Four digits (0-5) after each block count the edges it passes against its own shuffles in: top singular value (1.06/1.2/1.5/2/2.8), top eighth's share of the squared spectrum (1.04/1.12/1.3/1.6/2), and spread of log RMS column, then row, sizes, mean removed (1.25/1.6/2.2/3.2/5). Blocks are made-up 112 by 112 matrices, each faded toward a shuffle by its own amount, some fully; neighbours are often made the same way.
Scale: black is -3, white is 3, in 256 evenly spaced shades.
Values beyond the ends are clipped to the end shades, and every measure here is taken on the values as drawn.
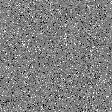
3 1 0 0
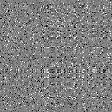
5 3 2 2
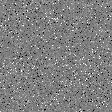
0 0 0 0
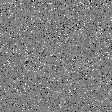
0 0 0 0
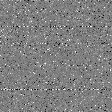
3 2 0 2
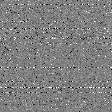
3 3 0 3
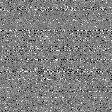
2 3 0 4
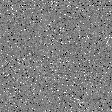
1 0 0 1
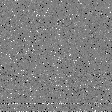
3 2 0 1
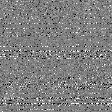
2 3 0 4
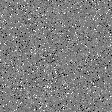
0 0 0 0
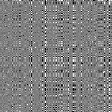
5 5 4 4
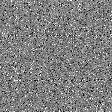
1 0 0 1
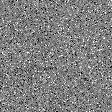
0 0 0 0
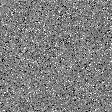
0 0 0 0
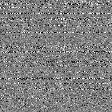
2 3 0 4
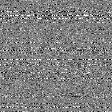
2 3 0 4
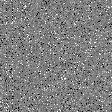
3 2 1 0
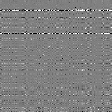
5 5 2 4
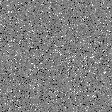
2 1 0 0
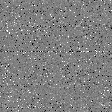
3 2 0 1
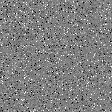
3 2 0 1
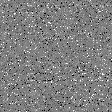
3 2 0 1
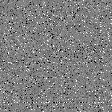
3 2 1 1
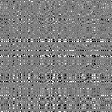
5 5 3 4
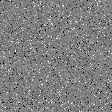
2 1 0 0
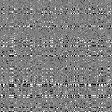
5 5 3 4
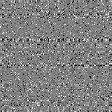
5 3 2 3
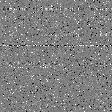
4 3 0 2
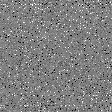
3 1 0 1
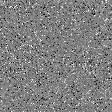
2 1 0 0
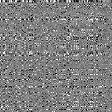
5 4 3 4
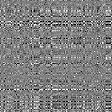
5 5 3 4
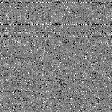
4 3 1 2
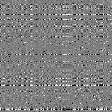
5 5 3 4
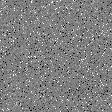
0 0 0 0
